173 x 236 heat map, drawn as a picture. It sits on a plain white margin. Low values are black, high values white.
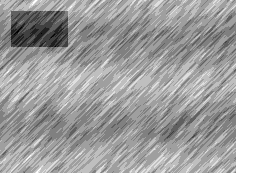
Stripes: horizontal, repeating 2 times. Odd patch: lower, in the top left. Mirror symmetry: none. Ninth with the lowest average: top left.
